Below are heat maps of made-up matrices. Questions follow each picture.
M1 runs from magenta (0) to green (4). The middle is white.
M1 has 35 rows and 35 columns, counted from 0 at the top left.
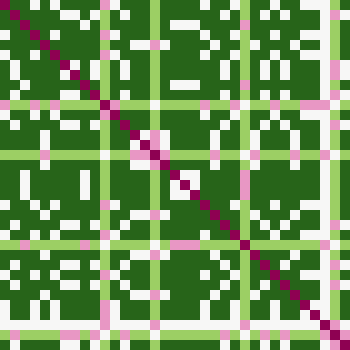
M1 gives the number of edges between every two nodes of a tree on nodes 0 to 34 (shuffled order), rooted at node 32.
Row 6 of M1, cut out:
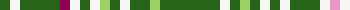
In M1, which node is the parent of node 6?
33
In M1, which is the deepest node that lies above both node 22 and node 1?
33
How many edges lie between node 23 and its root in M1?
2
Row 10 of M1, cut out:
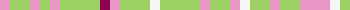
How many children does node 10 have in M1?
9
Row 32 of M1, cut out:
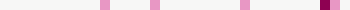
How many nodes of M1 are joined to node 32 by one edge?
4
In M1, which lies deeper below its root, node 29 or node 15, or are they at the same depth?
node 29
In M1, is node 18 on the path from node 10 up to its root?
no
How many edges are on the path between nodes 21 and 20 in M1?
4
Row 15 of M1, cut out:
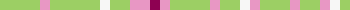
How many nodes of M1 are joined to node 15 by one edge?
8
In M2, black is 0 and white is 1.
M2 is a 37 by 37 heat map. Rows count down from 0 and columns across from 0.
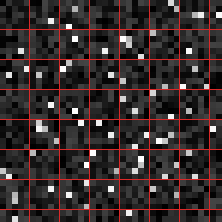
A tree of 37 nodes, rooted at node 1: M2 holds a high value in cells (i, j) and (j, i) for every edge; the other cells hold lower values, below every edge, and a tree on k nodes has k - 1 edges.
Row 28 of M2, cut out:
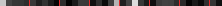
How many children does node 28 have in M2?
2
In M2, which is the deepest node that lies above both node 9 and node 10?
29
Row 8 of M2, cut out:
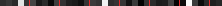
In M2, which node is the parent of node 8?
31
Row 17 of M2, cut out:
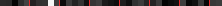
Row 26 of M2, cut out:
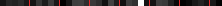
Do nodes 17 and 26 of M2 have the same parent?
no
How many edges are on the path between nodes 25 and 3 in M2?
3
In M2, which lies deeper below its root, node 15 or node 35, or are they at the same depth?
node 15
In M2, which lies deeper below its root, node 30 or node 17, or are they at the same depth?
node 17
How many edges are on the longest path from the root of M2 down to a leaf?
5
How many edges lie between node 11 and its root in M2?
3
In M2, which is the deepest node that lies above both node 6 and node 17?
12
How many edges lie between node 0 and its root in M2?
5
